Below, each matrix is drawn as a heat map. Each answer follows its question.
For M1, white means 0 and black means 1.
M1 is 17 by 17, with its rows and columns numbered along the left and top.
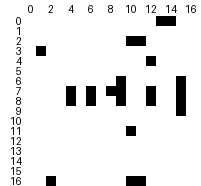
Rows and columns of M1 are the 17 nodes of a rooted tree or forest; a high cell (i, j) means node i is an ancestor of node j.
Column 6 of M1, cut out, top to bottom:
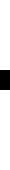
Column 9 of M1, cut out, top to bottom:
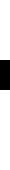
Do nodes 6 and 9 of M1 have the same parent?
no
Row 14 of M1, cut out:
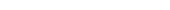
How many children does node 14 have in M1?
0
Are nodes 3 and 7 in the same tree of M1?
no
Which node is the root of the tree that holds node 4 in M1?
7
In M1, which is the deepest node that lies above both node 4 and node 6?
8
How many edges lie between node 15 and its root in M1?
4
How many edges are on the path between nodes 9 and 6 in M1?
1
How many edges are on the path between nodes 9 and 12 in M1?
4
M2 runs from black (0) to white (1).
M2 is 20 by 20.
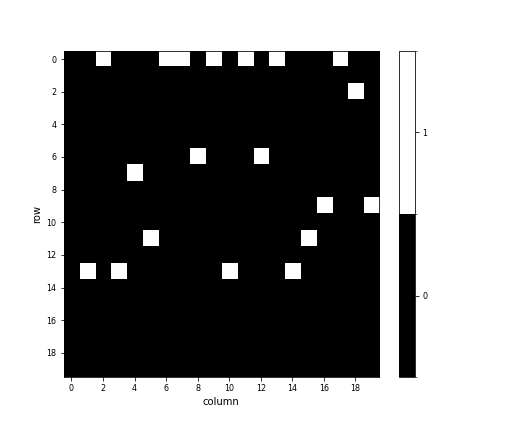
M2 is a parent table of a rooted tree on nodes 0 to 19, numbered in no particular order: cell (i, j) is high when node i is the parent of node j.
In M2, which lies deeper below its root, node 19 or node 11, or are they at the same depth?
node 19
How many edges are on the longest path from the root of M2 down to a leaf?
2
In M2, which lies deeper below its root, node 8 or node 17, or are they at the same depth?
node 8
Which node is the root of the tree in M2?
0
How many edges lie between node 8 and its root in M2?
2
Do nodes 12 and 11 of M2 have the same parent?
no
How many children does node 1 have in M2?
0
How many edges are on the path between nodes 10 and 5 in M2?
4
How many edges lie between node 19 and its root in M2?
2
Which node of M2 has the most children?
0
